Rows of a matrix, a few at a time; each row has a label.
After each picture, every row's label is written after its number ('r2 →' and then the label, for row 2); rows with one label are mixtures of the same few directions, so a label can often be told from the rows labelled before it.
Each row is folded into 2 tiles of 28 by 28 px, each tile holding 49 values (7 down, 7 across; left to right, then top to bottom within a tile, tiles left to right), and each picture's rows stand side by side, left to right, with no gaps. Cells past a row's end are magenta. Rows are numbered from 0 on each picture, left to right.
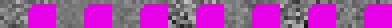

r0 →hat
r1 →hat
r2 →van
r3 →hat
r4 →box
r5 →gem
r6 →van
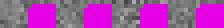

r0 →box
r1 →hat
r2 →van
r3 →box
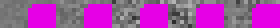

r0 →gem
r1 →hat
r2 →van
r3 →hat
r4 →van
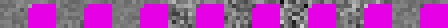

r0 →box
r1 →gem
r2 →van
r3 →hat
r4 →gem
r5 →hat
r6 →box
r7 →box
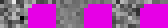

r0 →van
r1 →hat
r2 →gem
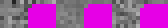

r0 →van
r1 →hat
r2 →gem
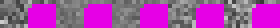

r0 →box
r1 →hat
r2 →van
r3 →gem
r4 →gem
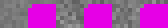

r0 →gem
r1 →hat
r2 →van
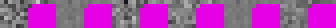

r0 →gem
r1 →van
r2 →van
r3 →box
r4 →van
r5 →box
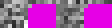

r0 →gem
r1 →van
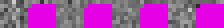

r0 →van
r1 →van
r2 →box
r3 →box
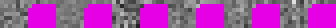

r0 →gem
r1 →gem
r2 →gem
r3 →box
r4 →box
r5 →van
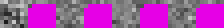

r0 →hat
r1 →hat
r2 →box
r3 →van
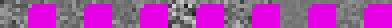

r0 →hat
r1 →gem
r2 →box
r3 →gem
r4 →hat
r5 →gem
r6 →gem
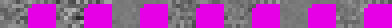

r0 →hat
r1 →van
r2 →box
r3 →gem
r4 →van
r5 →gem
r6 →van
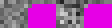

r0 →hat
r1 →hat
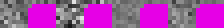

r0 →hat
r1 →hat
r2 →gem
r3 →hat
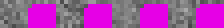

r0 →hat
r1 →gem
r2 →box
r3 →box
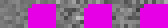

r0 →gem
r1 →van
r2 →van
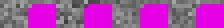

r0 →gem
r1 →box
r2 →hat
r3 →hat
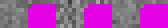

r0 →box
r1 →van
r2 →box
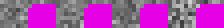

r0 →van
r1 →gem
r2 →box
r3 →gem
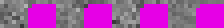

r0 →hat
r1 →box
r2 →box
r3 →gem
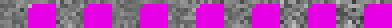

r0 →box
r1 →hat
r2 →gem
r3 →van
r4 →hat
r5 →hat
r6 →hat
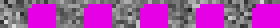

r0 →hat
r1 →hat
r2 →gem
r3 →box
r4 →gem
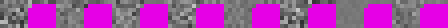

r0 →box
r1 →box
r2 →hat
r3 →hat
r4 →van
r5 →box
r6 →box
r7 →hat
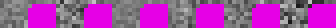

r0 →gem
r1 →gem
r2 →gem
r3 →box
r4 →gem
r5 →box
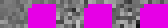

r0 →box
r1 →box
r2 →gem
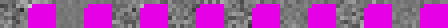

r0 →box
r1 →van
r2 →box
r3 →van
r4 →gem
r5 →hat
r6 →gem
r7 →box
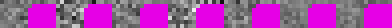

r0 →van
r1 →gem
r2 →gem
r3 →van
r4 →van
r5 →hat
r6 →box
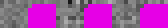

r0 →hat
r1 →van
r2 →van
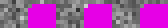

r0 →van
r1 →box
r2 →hat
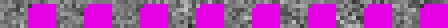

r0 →box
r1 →gem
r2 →van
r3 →box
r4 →van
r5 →hat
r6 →hat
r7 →box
